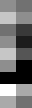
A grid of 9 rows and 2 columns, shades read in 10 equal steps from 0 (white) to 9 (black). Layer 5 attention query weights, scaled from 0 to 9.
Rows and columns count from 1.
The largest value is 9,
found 3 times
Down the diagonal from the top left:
4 4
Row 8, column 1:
0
